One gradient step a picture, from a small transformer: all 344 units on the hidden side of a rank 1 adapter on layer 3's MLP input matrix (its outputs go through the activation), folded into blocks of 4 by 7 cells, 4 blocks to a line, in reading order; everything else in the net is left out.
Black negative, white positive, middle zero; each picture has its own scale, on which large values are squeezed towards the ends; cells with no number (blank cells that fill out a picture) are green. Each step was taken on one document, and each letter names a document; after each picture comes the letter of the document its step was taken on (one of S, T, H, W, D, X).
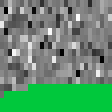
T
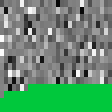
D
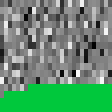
D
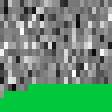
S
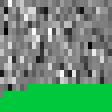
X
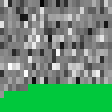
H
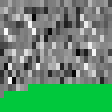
X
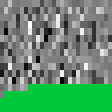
X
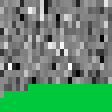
H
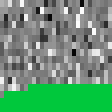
S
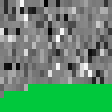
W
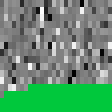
S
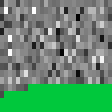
T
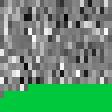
D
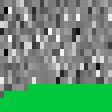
T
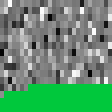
S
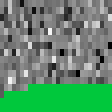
T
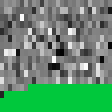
T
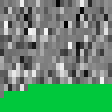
D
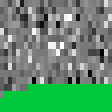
H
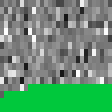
D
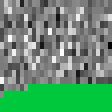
T
